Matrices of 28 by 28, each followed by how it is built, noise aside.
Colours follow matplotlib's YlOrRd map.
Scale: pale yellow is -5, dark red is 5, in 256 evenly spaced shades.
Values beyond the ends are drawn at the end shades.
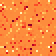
sparse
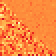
lower triangular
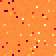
sparse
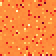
sparse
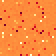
sparse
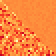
lower triangular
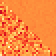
lower triangular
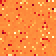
sparse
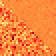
lower triangular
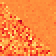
lower triangular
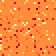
sparse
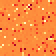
sparse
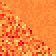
lower triangular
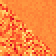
lower triangular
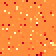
sparse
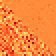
lower triangular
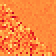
lower triangular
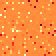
sparse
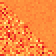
lower triangular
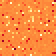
sparse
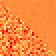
lower triangular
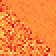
lower triangular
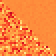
lower triangular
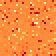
sparse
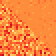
lower triangular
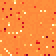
sparse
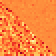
lower triangular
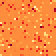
sparse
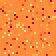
sparse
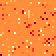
sparse
